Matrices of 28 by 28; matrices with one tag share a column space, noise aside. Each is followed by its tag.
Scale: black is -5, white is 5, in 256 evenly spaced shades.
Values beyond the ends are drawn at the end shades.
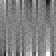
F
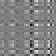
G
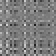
G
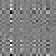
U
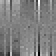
F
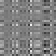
G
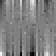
F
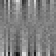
F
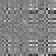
U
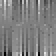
F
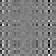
G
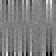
F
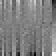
F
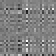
U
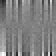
F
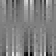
F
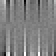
F
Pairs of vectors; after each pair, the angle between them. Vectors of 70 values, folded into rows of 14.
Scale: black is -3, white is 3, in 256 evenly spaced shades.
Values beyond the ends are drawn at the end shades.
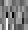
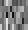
nearly parallel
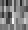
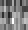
nearly parallel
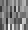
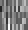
nearly parallel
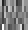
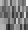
orthogonal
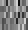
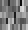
orthogonal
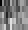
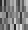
partly aligned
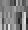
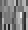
nearly opposite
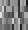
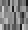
partly aligned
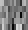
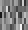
partly aligned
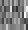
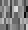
nearly opposite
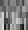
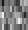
partly aligned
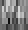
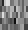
partly aligned
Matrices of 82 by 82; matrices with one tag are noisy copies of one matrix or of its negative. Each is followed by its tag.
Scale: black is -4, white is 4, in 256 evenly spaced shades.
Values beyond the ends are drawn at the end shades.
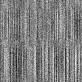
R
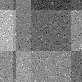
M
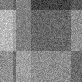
M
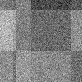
M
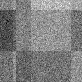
M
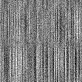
R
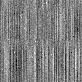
R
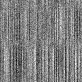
R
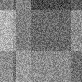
M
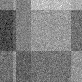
M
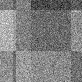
M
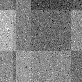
M
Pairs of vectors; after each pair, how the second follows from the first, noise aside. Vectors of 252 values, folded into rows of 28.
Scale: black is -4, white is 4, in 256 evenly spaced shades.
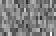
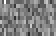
reversed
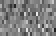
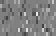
partly zeroed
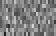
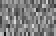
copied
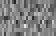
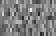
reversed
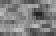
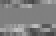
partly zeroed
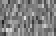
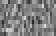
copied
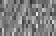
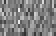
reversed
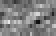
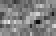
copied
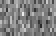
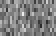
copied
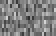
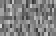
reversed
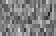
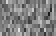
copied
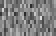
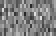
copied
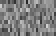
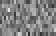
reversed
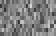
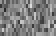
copied
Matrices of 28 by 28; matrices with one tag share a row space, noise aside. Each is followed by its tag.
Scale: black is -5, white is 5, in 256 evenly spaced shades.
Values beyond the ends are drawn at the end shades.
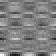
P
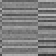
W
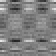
P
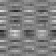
P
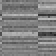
W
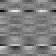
P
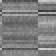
W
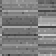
W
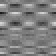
P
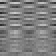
P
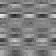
P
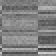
W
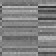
W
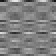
P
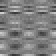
P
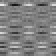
P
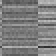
W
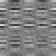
P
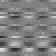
P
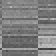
W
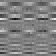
P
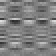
P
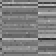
W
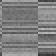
W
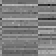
W
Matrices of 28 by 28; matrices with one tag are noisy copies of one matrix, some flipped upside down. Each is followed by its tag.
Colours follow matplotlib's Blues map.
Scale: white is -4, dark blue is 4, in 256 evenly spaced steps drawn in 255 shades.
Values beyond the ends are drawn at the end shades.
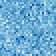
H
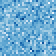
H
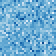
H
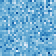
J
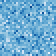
H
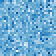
J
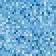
H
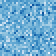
H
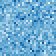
H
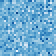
J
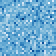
H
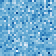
J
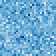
H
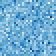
H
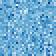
J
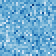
H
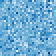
J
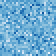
H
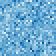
H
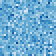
J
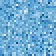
J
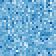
J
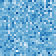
J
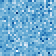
J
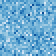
H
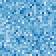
H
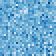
J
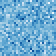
H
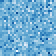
J
